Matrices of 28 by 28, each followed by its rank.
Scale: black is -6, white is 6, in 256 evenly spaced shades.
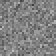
full rank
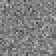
full rank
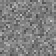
full rank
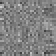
five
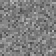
full rank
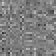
five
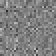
five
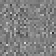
five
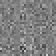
five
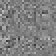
five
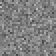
full rank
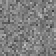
full rank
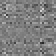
five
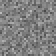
full rank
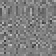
five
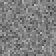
full rank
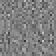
five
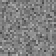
full rank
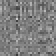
five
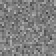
full rank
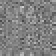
five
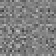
five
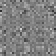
five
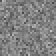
full rank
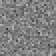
full rank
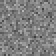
full rank
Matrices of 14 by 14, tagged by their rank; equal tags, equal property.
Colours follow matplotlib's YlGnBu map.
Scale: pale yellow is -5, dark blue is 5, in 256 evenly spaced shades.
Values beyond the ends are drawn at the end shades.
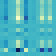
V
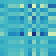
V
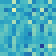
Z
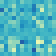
Z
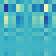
V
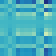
V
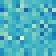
Z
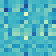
Z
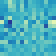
Z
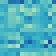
Z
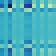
V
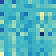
Z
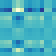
V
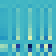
V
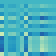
V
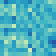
Z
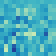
Z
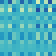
V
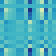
V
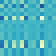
V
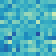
Z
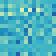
Z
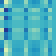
V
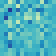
Z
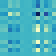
V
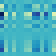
V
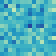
Z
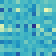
Z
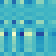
V
